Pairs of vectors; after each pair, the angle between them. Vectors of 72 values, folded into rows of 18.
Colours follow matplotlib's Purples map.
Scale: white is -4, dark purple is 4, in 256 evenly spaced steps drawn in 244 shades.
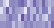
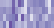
partly aligned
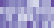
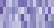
orthogonal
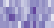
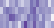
nearly parallel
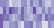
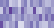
nearly parallel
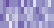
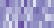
nearly parallel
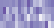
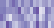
partly aligned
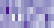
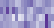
nearly parallel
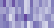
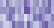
nearly opposite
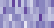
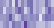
nearly opposite
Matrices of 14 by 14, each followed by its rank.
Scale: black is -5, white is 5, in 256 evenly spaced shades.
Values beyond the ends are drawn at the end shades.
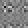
two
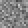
full rank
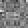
three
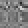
two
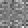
three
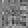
three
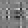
two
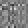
three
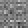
three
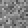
full rank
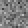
full rank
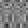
two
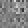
three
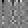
two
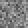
full rank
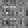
three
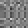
two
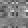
two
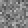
full rank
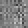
three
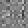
three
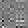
two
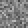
full rank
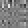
three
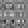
two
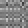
two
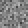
full rank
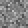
full rank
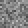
full rank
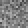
full rank
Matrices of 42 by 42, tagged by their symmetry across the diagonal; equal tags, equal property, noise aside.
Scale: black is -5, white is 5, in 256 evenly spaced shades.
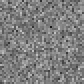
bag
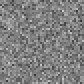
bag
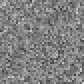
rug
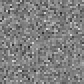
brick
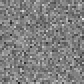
brick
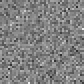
rug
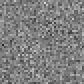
brick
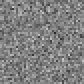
bag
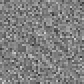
brick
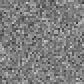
bag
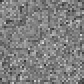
rug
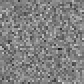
bag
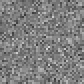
rug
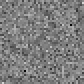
rug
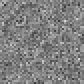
rug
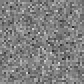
brick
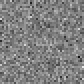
bag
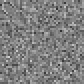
brick
